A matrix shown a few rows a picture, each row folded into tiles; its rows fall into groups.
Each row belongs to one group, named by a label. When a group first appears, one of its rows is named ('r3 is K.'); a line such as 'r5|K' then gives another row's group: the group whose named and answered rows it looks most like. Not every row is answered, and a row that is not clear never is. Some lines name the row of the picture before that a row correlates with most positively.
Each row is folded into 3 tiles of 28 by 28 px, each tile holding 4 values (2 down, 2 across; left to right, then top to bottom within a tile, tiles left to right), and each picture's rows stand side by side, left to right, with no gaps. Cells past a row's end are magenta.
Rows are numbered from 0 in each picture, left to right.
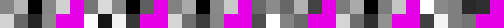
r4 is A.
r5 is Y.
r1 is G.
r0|A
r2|A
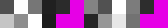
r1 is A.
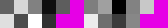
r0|G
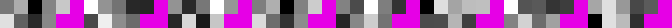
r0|A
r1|Y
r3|A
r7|Y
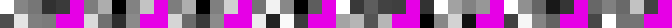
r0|Y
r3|G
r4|Y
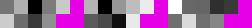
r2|Y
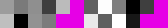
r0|G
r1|G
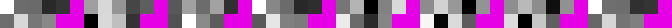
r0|Y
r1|Y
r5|G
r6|G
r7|Y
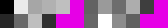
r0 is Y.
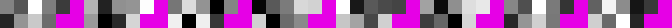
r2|G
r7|G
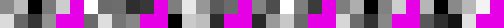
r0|A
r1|Y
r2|Y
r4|A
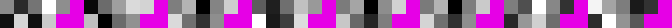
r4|A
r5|A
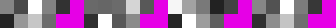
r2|Y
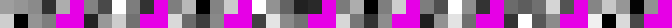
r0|G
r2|A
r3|Y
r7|G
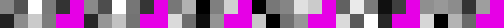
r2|A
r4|G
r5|G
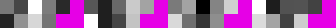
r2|A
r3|Y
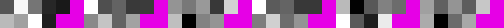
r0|G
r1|Y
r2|G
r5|G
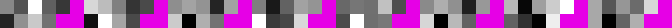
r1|Y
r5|G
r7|G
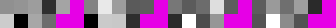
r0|G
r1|Y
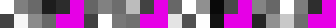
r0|Y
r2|G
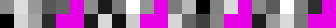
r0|Y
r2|A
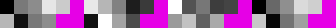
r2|Y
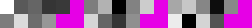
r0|Y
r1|A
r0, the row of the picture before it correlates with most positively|2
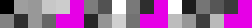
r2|Y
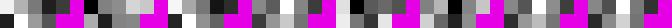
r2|Y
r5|A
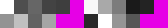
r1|Y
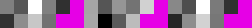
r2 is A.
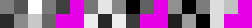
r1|G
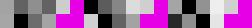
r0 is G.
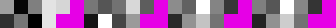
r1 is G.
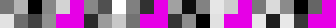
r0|A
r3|G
